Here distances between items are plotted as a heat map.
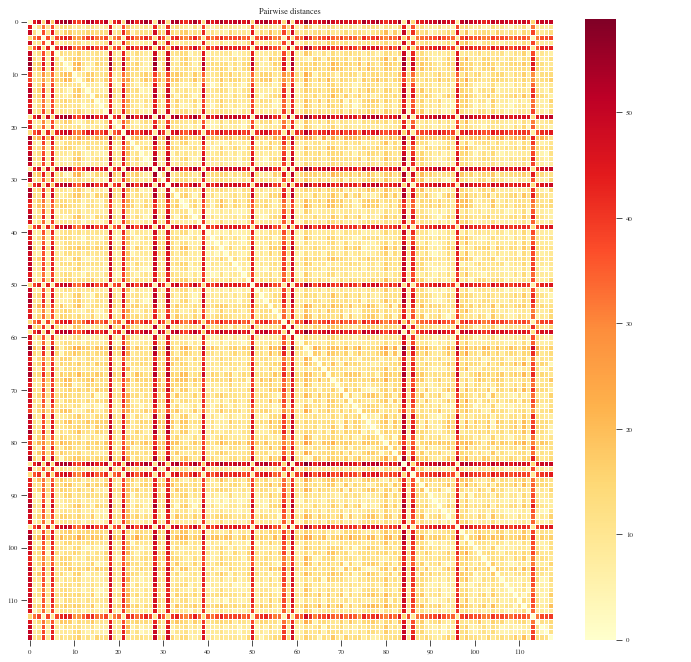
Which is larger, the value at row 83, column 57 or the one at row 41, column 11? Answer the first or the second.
the first
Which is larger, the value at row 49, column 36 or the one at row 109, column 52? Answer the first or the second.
the second
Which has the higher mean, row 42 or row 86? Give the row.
86
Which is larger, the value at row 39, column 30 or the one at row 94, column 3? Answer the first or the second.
the first
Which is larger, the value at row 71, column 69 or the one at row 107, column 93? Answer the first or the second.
the first
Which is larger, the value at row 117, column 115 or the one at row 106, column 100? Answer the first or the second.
the first
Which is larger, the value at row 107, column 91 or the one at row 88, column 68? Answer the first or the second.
the second
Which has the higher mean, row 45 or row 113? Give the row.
113
